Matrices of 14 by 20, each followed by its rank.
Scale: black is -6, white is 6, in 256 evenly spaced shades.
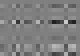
one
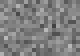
full rank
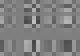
one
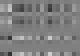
one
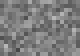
full rank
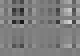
one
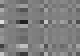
one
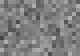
full rank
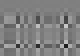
one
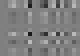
one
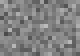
full rank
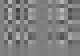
one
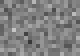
full rank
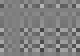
one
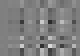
one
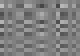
one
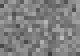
full rank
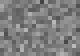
full rank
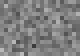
full rank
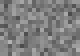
full rank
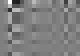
one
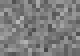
full rank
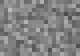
full rank
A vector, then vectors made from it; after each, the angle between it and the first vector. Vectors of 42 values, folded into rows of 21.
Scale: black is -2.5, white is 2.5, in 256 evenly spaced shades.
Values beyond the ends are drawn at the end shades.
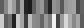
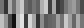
partly aligned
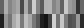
orthogonal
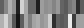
orthogonal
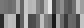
nearly opposite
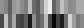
partly opposed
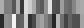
nearly opposite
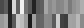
orthogonal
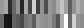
orthogonal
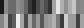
partly aligned
